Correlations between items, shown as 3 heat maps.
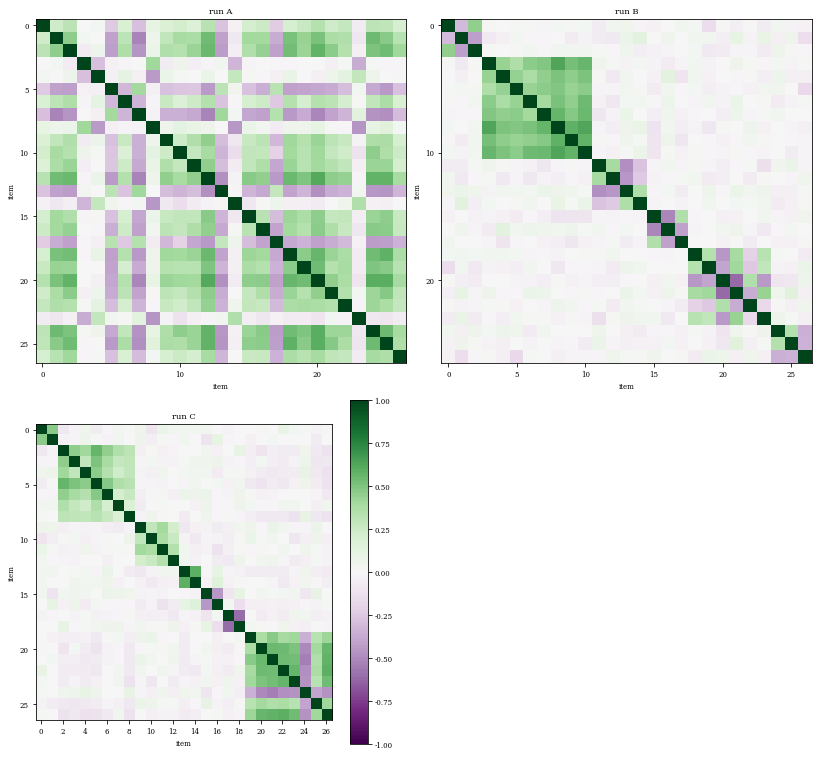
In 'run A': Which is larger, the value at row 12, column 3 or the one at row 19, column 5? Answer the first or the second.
the first
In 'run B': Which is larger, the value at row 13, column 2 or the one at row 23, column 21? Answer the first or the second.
the second
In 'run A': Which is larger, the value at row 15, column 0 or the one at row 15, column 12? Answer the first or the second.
the second
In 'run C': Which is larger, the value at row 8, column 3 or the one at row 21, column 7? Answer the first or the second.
the first
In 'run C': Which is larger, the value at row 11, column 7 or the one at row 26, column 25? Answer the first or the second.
the second
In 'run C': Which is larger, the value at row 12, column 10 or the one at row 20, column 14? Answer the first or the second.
the first
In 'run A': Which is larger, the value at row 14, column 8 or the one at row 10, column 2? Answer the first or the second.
the second
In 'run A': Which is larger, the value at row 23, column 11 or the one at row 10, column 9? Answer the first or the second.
the second
